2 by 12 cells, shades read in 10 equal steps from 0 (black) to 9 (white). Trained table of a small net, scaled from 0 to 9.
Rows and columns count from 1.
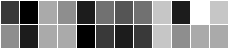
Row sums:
49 47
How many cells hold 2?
3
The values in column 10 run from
1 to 5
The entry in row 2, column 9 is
7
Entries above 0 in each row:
11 11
